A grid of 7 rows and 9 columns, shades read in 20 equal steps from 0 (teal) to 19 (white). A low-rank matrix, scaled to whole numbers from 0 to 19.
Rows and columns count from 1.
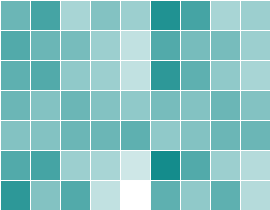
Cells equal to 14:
3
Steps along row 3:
down up up up down up up up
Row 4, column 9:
9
